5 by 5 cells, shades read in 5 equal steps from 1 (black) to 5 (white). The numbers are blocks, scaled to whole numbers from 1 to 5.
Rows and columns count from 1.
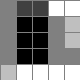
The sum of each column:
16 10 10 19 21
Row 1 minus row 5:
-1 -3 -3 0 0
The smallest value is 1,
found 6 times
